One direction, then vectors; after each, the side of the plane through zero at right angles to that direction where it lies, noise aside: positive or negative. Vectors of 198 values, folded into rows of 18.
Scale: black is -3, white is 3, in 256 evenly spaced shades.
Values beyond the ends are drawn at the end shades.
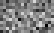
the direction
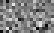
positive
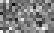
negative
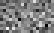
positive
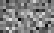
positive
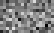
positive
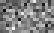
positive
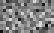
positive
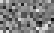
negative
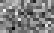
negative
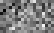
positive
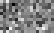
negative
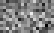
positive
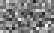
negative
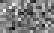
negative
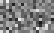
negative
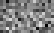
positive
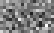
negative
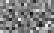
negative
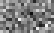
negative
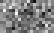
negative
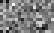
positive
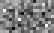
negative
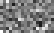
negative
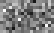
negative
